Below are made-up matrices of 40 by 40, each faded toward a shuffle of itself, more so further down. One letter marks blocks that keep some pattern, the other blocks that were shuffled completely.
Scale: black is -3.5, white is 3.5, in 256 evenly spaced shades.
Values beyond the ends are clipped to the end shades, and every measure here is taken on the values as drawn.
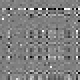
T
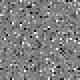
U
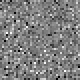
U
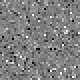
U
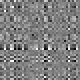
T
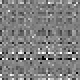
T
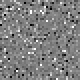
U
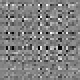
T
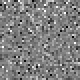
U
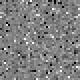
U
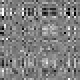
T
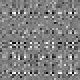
T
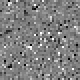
U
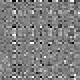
T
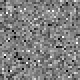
U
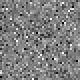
U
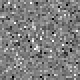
U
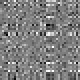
T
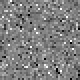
U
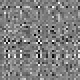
T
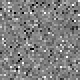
U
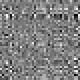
T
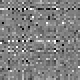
T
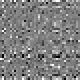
T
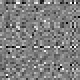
T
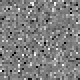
U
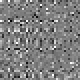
T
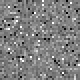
U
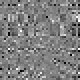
T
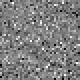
U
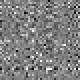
T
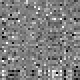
T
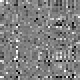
T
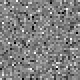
U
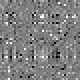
T
